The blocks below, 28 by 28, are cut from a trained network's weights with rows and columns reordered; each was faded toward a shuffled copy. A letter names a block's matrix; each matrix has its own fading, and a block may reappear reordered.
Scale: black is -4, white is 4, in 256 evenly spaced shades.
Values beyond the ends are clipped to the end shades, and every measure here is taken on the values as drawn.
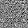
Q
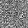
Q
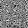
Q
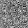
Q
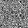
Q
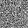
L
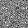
Q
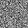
L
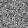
L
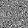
Q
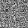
Q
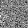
Q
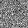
L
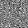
Q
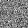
L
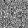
Q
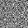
Q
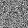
L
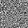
Q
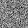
L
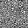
Q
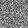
L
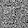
Q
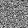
L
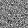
L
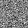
L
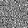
Q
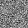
L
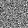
L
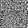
Q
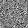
L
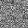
Q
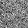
L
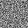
L
